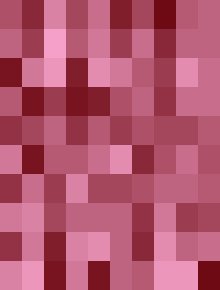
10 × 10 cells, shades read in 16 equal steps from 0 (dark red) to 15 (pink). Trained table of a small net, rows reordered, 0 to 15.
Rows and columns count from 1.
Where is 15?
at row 2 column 3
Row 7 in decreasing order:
12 10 9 9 8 7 6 6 5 4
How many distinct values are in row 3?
8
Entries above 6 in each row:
5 7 7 5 4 8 6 6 7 7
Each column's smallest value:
1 1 1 1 1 2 3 0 5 0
